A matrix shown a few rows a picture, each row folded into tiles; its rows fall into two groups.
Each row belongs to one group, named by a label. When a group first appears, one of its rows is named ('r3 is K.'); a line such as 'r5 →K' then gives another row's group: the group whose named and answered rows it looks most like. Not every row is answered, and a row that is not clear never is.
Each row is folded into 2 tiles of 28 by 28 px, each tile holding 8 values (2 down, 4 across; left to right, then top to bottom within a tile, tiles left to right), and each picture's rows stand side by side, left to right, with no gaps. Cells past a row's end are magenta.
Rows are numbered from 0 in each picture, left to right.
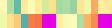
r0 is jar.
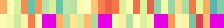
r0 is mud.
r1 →jar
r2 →mud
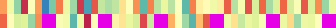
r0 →mud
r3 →jar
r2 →mud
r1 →mud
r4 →mud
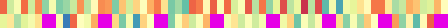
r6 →jar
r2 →jar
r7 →jar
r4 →mud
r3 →jar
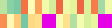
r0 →jar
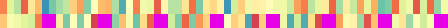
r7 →mud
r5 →jar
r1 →jar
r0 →mud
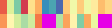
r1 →jar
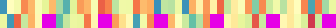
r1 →jar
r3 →jar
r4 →mud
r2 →mud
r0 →jar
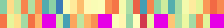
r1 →jar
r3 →jar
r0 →mud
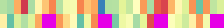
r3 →mud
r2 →jar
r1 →mud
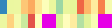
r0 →jar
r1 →jar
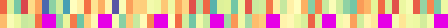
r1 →jar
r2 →jar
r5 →mud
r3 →mud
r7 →mud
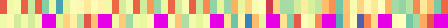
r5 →jar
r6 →jar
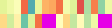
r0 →jar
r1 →mud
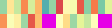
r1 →mud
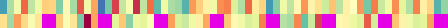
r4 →mud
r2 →mud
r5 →jar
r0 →jar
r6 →mud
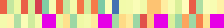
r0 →mud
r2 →jar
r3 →jar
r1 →mud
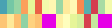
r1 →mud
